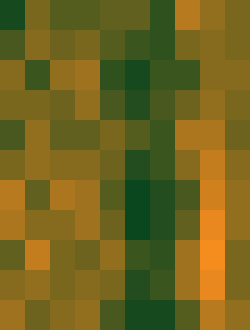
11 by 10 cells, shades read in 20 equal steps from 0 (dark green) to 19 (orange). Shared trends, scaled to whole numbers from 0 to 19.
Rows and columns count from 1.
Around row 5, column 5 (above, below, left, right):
5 8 7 6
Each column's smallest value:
1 4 6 6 3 0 1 4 10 8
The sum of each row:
73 73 69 77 83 89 86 91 97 94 79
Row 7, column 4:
12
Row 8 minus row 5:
8 -1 3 5 -1 -6 -2 -6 5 3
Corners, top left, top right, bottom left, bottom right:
1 9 12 11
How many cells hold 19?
1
